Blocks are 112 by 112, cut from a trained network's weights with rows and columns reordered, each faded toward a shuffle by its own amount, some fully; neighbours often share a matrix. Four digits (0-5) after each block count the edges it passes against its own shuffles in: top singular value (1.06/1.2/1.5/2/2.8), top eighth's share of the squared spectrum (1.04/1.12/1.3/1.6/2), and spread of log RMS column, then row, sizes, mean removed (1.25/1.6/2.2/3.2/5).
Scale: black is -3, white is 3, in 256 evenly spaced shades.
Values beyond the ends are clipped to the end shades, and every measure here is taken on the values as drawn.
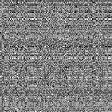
5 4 2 3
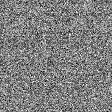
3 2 0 0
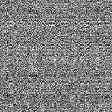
4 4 2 2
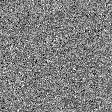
0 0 0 0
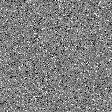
1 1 0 0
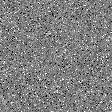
0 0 0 0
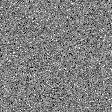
0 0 0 0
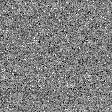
1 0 0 0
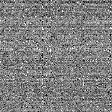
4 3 2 1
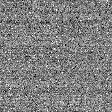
3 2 1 0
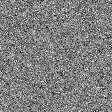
0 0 0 0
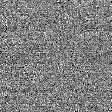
3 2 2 0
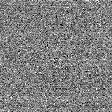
3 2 1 0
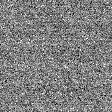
2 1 0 0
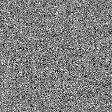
2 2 0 2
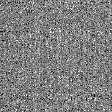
3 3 1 2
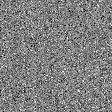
2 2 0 1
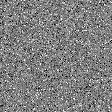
2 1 0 1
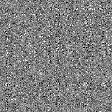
3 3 2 2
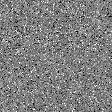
2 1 0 1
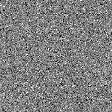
3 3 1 2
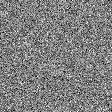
1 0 0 0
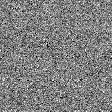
3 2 0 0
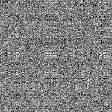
4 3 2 2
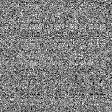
4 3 1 2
